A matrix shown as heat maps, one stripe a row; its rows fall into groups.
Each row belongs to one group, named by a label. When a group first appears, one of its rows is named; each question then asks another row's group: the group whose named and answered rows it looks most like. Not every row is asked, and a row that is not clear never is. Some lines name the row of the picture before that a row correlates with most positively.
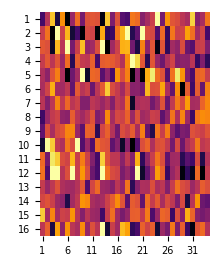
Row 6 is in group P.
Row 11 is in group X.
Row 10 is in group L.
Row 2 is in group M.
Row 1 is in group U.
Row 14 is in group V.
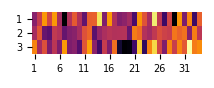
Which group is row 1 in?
P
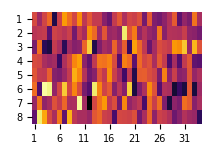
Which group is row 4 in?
V
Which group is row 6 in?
X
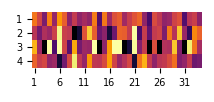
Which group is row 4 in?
V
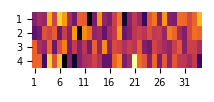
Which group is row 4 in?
M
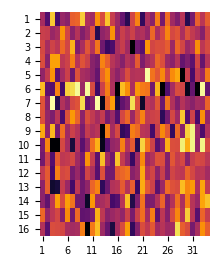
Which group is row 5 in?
P
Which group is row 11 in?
M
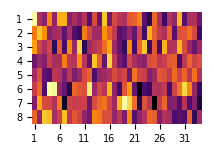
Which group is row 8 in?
X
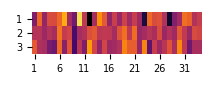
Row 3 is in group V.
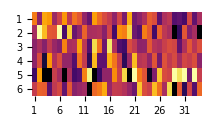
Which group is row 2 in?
L
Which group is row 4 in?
M
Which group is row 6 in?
P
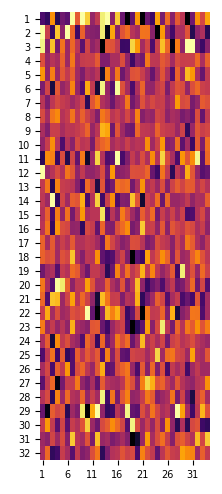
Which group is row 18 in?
L
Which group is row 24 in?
M
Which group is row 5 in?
U
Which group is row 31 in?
L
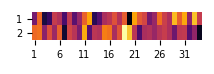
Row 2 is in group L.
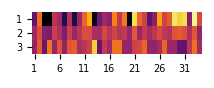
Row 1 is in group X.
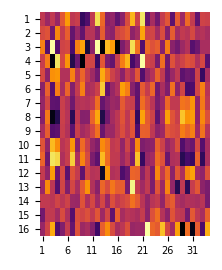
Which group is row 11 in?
X
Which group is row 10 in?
X
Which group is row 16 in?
P
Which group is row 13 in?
V
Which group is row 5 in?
X
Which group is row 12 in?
U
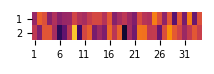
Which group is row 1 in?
P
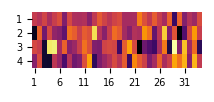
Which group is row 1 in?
P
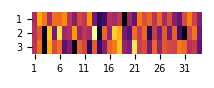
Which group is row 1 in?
L
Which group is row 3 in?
M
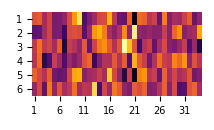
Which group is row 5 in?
V
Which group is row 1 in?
V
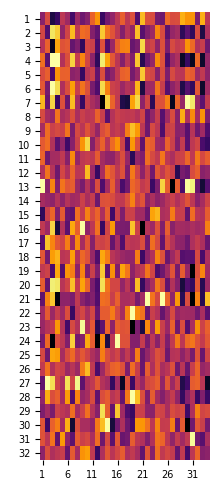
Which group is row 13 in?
U
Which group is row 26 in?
V
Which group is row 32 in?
V
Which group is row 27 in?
L
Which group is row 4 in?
X
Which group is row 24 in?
M
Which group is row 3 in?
M
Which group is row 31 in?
U
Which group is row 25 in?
X
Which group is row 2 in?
X
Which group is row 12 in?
V
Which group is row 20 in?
X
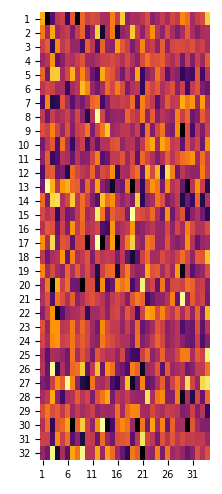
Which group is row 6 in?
V
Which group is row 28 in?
P
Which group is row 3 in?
M
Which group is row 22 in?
P
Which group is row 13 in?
L
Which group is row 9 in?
P
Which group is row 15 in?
V
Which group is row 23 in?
X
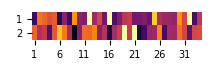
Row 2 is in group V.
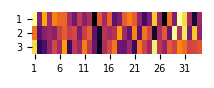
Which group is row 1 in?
U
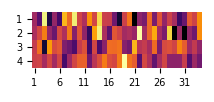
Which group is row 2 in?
P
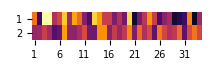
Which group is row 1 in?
X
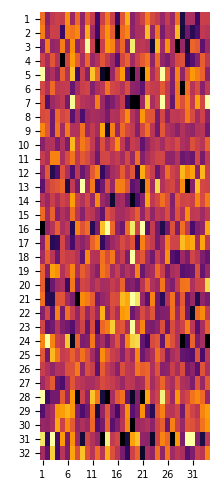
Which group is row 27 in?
P
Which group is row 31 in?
U
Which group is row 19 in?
X
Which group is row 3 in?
V
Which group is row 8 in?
M
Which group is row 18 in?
V
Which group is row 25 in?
X
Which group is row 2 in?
P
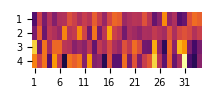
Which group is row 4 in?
U
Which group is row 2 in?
M
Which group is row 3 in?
U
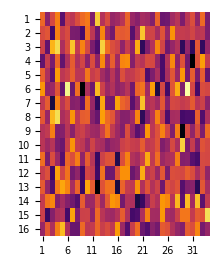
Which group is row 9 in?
P
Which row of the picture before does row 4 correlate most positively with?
1
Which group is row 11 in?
P
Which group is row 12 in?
M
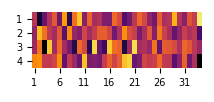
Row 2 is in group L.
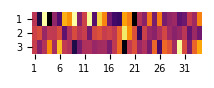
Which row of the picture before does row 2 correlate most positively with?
4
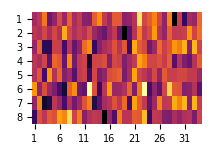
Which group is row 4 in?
P
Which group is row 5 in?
M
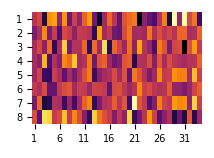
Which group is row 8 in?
X
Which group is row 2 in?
U
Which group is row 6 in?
P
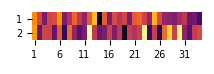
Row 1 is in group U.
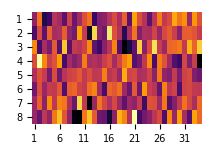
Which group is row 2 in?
M
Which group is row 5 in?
V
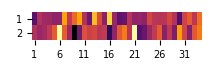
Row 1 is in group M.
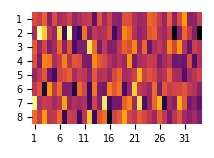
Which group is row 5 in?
P
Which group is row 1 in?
U
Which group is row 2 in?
L
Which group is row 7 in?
U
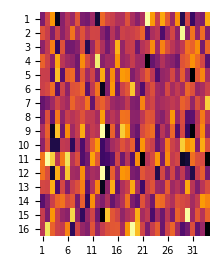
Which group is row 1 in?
P
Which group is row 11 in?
L
